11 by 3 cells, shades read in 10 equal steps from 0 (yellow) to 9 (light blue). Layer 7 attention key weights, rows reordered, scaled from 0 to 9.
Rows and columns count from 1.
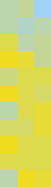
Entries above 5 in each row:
2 3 1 0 0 0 1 0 0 0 1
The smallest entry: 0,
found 4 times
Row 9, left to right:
0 2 2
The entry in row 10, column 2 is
2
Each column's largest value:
6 7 9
